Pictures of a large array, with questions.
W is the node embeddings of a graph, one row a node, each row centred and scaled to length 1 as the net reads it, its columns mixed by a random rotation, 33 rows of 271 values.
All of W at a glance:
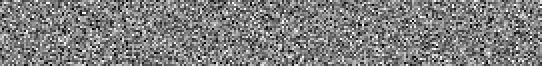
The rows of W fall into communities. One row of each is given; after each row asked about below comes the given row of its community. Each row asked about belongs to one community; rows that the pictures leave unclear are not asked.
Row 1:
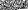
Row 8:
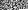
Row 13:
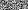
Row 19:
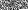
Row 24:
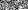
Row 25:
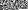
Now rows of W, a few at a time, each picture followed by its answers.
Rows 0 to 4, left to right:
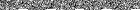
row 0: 24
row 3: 24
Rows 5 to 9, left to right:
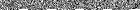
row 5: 19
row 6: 25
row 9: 1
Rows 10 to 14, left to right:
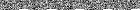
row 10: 13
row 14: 1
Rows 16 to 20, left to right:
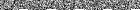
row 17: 1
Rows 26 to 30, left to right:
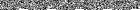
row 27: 24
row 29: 8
